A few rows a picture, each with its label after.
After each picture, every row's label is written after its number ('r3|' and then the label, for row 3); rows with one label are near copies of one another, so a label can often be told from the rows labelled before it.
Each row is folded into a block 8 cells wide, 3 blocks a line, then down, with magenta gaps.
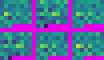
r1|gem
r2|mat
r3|gem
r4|mat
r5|gem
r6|gem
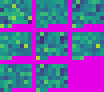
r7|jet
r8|gem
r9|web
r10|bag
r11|web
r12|bag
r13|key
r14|web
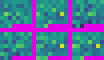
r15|gem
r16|bag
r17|mat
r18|mat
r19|bag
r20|bag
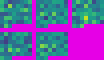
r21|key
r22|gem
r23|jet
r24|web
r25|gem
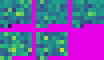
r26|mat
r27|web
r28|mat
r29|jet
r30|key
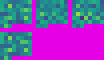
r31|key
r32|gem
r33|gem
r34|key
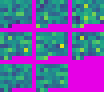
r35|mat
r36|web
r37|jet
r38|key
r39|bag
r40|key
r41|mat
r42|key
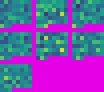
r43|web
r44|bag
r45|web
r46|web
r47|key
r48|key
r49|gem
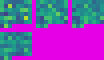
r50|key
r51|jet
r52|jet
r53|key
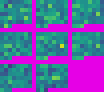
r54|key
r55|jet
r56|bag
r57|gem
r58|bag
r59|bag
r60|web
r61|mat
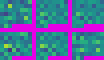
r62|key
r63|gem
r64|gem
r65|gem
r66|gem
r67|key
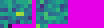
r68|mat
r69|web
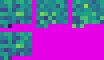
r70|mat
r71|gem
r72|jet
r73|mat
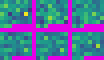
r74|bag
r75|jet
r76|jet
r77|key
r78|key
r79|bag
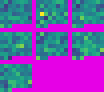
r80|web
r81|gem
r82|web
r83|mat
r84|web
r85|jet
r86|jet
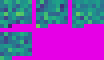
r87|mat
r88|web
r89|gem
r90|web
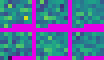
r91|key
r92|web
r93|gem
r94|mat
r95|jet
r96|web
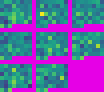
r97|jet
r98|gem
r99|gem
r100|web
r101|jet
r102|bag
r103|jet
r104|bag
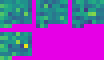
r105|bag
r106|key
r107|mat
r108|bag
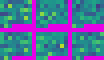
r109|key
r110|gem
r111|web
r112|key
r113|bag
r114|key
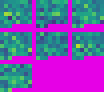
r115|gem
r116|mat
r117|jet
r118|jet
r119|web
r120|gem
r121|jet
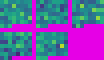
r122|jet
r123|web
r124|key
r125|mat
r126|bag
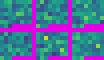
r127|mat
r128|web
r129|jet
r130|web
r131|key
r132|bag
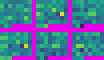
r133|key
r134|bag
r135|mat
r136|bag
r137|mat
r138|gem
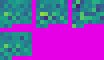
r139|gem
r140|gem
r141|web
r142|gem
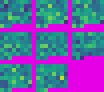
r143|web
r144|jet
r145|jet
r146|gem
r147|gem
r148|mat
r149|jet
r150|bag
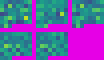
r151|key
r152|bag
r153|key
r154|gem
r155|gem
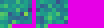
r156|bag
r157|jet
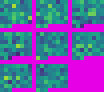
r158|jet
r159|jet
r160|mat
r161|mat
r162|web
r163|gem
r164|gem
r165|web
